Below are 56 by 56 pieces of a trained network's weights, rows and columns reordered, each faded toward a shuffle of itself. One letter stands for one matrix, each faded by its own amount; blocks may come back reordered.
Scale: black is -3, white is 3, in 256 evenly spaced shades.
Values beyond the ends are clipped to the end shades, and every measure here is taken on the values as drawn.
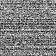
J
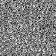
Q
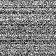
J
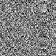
Q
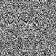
Q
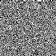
Q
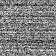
J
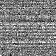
J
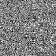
Q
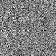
Q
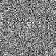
Q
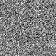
Q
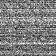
J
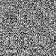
Q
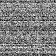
J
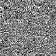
Q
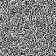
Q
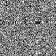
Q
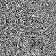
Q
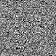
Q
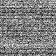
J
